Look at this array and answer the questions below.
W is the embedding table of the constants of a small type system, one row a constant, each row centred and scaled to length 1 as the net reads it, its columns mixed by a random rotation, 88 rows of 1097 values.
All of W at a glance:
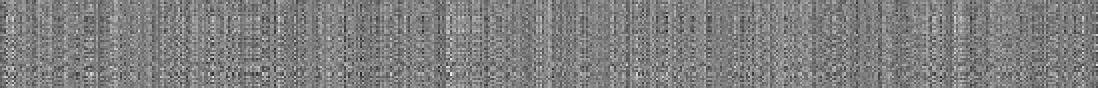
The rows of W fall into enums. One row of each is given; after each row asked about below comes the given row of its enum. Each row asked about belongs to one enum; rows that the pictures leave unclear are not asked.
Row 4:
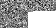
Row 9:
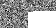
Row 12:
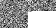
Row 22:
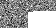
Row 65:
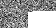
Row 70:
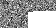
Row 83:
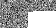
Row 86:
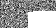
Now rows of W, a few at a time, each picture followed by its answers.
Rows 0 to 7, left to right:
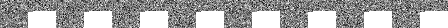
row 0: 4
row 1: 83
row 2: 83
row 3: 22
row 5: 86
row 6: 22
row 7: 86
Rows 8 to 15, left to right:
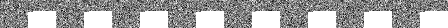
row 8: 86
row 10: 83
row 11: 86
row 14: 83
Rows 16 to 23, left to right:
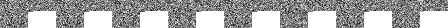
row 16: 22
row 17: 22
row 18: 70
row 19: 9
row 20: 22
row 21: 4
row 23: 12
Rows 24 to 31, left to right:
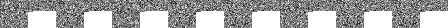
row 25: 70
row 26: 4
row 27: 70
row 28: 22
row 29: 86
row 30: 22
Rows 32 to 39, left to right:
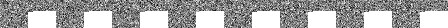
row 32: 70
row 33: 83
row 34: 4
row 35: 12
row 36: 70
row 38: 86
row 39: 86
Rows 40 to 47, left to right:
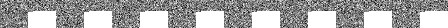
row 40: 4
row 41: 22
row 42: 83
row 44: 86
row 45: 12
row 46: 4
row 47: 86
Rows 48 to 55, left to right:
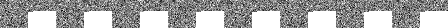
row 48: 22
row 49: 9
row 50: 12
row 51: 83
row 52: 70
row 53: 22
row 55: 83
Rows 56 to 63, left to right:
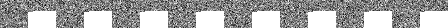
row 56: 4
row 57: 70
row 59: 86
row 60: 22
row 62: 83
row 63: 65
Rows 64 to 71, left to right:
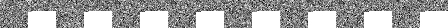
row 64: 12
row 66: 70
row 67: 70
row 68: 4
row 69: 9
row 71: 83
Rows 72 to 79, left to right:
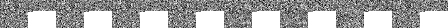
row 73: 86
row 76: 4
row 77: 4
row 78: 65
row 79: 86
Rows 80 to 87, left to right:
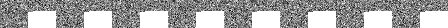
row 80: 4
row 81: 22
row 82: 86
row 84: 9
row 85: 70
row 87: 22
